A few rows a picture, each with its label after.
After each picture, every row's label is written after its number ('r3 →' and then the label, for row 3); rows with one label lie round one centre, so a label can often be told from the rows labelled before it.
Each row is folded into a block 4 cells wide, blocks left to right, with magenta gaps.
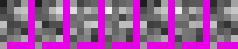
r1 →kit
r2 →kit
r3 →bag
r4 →bag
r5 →kit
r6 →bag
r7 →kit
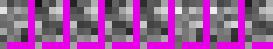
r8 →bag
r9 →kit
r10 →kit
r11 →kit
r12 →kit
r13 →bag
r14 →bag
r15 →kit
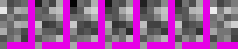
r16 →bag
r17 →kit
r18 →kit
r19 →kit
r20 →kit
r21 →kit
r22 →bag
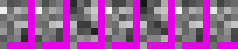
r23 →bag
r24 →bag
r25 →kit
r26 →bag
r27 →kit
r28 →bag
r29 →bag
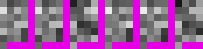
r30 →bag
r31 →bag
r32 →kit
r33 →bag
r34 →bag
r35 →kit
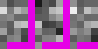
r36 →bag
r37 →kit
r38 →bag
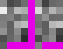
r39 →bag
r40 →bag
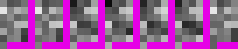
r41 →bag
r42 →bag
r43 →kit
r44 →kit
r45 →kit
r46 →kit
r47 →bag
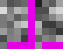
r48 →bag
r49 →kit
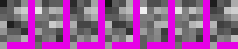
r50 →kit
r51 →bag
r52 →kit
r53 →kit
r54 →bag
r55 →bag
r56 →kit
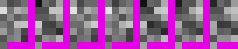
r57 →bag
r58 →kit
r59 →bag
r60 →bag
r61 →kit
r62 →kit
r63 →kit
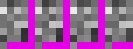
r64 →bag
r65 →bag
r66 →bag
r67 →bag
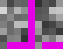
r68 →bag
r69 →kit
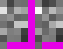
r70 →bag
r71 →bag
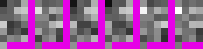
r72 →kit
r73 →bag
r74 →kit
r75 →kit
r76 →bag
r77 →bag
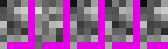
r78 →kit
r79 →bag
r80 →kit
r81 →kit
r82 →kit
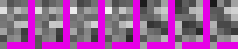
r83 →bag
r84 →bag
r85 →bag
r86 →bag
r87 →kit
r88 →kit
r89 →kit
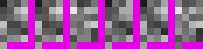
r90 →kit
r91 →kit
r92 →bag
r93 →kit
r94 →kit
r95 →bag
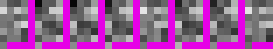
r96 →bag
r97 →kit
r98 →kit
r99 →kit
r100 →bag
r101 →kit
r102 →kit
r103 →bag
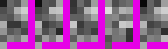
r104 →kit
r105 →kit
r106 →kit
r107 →bag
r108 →kit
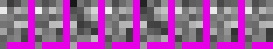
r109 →bag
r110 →bag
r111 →kit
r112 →bag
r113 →kit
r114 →bag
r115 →bag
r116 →bag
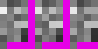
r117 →bag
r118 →bag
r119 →bag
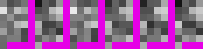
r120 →bag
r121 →kit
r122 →bag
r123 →kit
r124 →kit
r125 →kit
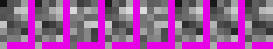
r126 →kit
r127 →kit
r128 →bag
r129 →kit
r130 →bag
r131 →kit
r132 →kit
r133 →kit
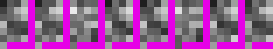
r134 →kit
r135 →kit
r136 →bag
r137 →kit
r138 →kit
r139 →bag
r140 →kit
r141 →kit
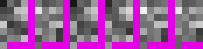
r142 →kit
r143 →bag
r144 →kit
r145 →kit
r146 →bag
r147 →bag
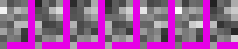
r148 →bag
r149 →kit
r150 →kit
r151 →kit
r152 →bag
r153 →bag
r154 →kit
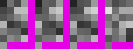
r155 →kit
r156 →kit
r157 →kit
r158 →bag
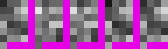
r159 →kit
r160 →bag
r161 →bag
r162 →kit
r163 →kit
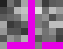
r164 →kit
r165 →bag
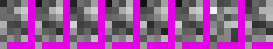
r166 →kit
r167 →kit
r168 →kit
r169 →kit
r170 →kit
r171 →kit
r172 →bag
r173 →kit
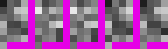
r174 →kit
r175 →bag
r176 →bag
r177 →kit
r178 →kit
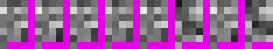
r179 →bag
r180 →bag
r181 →bag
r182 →bag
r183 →bag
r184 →kit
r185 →bag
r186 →kit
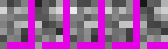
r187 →bag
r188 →kit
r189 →bag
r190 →bag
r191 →kit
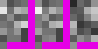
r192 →bag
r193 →bag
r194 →kit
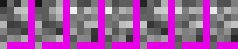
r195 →kit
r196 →kit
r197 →bag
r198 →bag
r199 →kit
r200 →bag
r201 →bag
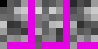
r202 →kit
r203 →bag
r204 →kit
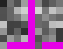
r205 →kit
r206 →bag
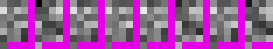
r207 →bag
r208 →kit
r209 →bag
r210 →bag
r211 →bag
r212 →kit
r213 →bag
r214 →kit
